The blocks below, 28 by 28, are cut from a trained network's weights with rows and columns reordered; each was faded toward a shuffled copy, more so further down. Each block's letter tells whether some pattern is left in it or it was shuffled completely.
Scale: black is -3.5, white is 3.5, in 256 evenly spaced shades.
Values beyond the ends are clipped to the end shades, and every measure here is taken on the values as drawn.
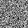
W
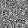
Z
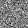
W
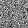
W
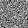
W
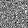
W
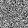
W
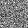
W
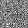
Z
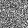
W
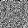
Z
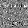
Z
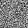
Z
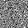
W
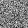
W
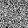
Z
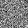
Z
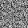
Z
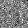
Z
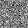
W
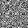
Z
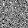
Z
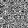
Z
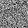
W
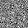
Z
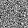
W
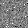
W
